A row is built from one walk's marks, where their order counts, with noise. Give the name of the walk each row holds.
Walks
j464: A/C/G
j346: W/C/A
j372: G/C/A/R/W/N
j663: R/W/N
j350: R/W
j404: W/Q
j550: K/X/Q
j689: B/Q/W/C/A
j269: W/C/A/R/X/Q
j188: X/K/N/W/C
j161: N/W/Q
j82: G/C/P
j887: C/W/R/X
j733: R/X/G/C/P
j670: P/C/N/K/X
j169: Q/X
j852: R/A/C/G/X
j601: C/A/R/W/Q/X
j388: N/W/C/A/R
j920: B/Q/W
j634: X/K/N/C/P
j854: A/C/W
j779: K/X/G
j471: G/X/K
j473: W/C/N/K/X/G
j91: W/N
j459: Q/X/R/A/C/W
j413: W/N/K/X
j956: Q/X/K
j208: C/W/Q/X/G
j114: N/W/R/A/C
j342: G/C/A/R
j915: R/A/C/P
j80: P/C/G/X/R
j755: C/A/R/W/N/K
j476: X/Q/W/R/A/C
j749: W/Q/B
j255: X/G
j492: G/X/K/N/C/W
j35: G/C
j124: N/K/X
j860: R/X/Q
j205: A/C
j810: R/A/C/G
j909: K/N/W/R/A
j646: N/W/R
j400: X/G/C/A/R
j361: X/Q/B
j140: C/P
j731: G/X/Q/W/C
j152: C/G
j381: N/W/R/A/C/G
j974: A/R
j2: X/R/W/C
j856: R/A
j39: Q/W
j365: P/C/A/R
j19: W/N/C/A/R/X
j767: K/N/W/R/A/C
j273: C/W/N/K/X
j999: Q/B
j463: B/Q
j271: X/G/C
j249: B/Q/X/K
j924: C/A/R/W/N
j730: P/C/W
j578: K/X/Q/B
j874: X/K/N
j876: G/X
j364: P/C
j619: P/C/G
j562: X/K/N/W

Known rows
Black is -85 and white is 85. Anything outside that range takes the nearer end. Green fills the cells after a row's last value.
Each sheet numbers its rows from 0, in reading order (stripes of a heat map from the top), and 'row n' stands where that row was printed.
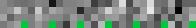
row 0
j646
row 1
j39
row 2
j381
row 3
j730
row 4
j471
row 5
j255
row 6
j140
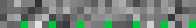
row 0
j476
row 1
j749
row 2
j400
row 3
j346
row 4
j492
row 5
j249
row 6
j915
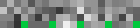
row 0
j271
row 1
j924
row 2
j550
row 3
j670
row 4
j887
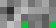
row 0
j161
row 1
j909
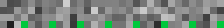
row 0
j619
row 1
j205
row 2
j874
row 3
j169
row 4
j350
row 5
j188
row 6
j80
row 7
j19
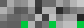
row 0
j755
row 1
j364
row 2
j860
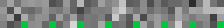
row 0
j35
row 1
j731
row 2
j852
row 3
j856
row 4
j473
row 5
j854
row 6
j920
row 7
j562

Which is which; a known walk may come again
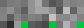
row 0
j342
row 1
j492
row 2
j169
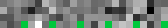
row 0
j114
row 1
j578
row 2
j459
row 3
j464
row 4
j404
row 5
j140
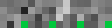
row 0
j810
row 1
j372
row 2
j473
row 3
j388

